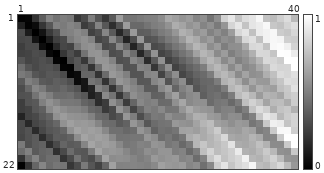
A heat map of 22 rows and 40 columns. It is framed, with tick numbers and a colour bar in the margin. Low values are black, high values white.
Grain: diagonal, down to the right. Histogram: bell-shaped. Slope: up to the right. Ninth with the lowest average: top left. Calmest part: bottom middle.
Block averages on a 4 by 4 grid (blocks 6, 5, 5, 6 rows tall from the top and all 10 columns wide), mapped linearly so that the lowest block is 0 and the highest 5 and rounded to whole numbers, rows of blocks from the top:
0135 / 0124 / 1124 / 1234
